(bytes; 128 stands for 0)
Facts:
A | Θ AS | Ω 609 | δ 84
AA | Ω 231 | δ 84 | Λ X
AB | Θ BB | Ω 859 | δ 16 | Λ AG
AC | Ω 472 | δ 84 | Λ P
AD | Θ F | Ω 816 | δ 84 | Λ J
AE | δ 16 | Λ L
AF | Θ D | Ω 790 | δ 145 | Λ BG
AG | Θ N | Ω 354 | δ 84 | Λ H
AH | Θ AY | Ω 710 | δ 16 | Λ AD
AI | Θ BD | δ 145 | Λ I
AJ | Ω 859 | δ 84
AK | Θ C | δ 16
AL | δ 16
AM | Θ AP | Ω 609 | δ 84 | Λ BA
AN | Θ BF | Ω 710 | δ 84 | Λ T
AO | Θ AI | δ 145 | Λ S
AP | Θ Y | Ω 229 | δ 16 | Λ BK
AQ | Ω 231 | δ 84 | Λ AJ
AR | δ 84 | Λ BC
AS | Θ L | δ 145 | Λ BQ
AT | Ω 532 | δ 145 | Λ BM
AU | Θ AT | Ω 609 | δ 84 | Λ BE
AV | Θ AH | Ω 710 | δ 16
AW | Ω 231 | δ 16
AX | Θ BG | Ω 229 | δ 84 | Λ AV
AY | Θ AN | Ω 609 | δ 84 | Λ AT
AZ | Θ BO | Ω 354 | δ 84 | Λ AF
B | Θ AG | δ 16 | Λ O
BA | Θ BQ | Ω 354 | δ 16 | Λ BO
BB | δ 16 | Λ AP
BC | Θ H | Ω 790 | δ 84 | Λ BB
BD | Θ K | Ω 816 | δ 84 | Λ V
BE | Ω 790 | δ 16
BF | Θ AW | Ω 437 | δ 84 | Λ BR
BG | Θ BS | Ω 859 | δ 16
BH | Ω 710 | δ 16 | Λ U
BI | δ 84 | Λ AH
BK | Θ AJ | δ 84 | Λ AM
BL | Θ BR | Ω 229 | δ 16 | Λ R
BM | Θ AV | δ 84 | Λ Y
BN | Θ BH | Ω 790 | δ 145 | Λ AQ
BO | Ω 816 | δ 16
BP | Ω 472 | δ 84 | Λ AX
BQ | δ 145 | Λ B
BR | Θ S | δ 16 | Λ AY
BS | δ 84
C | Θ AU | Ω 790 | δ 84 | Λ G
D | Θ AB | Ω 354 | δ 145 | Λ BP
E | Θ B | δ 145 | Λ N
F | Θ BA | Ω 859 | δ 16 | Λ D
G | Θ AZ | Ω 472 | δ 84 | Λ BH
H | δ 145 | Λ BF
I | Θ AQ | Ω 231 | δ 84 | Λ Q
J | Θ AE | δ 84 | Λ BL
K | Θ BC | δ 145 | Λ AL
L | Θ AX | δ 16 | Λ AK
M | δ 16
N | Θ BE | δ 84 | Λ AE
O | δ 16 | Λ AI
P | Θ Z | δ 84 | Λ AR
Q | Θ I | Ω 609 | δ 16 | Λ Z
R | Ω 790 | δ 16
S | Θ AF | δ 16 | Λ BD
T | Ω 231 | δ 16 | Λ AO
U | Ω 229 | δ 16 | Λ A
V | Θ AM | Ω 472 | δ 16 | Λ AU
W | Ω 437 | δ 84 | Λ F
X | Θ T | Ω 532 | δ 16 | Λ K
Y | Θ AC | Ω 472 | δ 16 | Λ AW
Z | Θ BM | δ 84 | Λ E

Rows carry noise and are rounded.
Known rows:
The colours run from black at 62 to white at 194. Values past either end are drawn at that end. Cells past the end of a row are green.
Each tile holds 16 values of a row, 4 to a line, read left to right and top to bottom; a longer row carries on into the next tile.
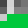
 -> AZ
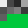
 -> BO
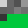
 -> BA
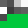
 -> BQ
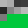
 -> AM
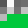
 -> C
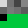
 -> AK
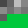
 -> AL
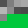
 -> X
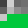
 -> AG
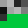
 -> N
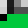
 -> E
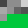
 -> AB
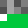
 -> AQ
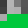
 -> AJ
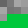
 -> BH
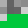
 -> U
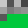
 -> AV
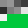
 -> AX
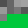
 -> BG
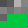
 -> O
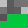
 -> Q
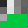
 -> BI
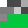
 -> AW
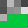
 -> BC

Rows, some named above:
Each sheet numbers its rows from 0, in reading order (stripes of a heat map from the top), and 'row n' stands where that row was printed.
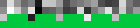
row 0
AN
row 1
AI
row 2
BL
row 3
AX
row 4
G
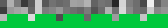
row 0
BP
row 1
W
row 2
M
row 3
Q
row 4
BI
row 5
AC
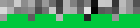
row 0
AH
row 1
R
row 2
AJ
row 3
AI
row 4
AR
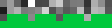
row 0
BK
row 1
AW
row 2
Q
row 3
AJ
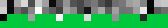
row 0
AT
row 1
P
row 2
AD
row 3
BD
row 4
BH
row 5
AI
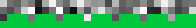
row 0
BE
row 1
D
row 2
BN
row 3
BF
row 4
Q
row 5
AF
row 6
AP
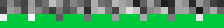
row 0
AD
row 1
T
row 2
V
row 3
BS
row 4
AY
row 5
A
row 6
J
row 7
I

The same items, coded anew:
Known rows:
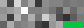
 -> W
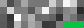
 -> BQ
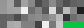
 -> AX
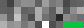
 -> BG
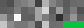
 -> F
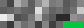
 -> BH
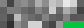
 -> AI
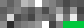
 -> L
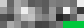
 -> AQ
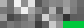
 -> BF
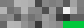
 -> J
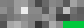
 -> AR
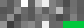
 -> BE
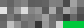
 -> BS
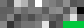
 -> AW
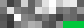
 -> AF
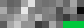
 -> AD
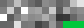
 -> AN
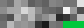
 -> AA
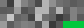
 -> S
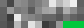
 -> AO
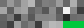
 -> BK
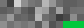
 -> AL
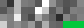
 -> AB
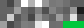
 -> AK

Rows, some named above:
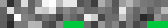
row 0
AF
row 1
BH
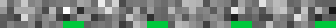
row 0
I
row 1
BF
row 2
J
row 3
AY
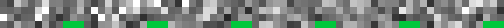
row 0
AH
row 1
BN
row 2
T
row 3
P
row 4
J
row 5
D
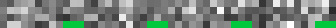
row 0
P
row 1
AV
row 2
BC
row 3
E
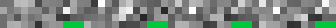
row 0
J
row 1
T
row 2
BP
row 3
G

